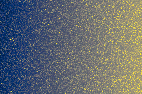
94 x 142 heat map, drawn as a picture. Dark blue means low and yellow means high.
Values rise toward the right. Overall the values sit about 40% of the way up the scale. Fine speckle covers the field.
